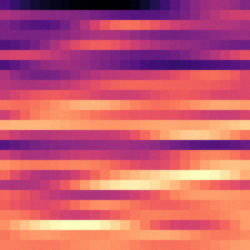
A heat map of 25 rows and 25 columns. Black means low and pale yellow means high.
Overall the values sit about 60% of the way up the scale. The field climbs toward the bottom. Streaks run across, left to right.
